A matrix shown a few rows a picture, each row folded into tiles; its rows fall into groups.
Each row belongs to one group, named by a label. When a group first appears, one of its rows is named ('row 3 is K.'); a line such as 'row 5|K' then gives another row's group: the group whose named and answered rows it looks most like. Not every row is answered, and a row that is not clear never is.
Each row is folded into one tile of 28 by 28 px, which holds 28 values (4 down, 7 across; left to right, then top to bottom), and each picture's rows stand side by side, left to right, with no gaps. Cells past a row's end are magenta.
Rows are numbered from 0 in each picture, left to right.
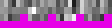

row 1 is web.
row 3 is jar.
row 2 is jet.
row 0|jar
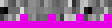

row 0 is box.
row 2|jet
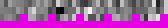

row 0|jar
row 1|web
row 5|jet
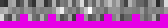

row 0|web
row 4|jar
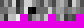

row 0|jet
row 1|box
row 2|jar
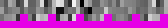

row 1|jet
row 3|box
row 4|jar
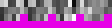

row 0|box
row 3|web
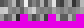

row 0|web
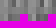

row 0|jar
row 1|jar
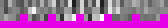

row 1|web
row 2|jet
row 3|jet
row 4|web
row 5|web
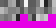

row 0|web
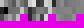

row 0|box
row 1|box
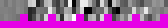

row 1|box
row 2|jet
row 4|box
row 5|web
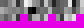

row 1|box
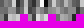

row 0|jet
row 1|jet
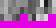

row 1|jet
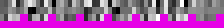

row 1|box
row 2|jar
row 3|box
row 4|box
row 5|jet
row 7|jar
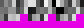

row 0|jet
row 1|box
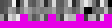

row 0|jet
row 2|jet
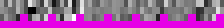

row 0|jar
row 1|box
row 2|jet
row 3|jar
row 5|web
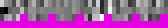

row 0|box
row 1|jar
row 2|jar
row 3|jet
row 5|jar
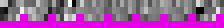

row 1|web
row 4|jar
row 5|web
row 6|jar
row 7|box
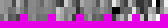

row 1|jar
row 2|web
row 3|jar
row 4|box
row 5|jet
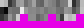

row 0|box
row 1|jar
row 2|jet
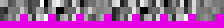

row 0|box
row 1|jet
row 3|web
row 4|box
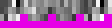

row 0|jet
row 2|jar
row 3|jet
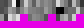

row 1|jar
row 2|box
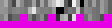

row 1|web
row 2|box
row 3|jar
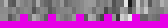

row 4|jet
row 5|web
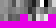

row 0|jar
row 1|jet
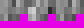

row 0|jar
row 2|jar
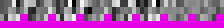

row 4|box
